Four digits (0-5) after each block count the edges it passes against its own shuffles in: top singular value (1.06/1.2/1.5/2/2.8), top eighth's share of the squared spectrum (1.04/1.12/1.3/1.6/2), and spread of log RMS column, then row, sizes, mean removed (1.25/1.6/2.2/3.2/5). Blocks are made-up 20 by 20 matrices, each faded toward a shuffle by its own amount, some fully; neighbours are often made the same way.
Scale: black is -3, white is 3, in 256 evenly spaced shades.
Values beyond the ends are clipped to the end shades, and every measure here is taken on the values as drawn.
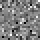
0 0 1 1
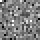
0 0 0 0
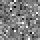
0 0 0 0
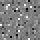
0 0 0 0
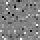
0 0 0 0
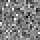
0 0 0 0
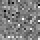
1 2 1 0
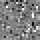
1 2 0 0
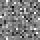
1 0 0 0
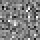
2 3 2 1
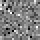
0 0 0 0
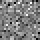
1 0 0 0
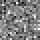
0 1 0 0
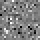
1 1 0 1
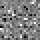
2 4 1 1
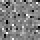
1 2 0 0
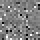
2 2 0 1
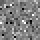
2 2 0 0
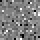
0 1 0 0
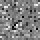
1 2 1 2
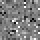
1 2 0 0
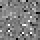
0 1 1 0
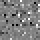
0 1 0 0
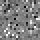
0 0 1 0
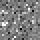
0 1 0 0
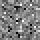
1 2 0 0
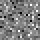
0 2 0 0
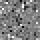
0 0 0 0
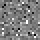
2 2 0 0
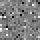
1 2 0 1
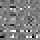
3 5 2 2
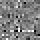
3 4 0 2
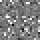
2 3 0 1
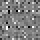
3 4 0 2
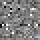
1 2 0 1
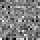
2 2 0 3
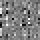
3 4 3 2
